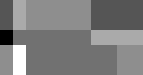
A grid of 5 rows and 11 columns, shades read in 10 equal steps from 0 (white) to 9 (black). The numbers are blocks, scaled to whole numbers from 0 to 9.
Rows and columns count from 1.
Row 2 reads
6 3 4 4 4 4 4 6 6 6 6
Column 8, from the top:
6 6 3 5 5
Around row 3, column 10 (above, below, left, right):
6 4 3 3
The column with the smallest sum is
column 2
